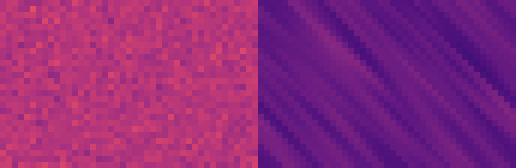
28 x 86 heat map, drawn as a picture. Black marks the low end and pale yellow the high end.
It is made of 1 by 2 panels. Panel 1,1: middling, fine-grained, faint in contrast. Panel 1,2: low, slanting down to the right, faint in contrast.
